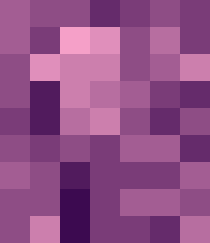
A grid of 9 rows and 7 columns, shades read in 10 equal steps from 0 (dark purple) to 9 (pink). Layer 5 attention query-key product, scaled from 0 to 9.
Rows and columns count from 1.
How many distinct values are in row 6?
4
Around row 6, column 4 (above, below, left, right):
7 3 4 5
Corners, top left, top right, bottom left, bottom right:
5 3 4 6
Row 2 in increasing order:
3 3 4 5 6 8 9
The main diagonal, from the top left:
5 3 7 6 4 5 5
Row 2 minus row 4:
1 2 2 2 -1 3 1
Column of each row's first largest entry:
1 3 2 3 4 5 1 5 2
